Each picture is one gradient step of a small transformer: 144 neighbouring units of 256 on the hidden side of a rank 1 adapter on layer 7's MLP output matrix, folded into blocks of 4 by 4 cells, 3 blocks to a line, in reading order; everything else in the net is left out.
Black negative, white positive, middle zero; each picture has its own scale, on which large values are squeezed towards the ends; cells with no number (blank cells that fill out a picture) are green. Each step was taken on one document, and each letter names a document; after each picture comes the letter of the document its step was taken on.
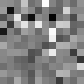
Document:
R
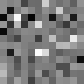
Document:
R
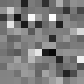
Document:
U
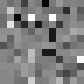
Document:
U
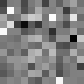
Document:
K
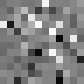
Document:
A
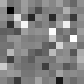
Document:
K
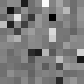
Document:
U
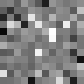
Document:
R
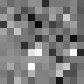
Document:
A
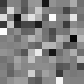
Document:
K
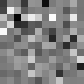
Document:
K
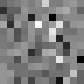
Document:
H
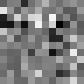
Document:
H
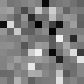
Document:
A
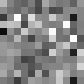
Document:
K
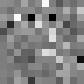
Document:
U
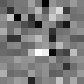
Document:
R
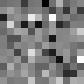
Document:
U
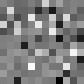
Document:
A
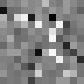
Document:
H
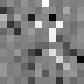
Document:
H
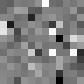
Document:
A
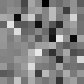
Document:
A
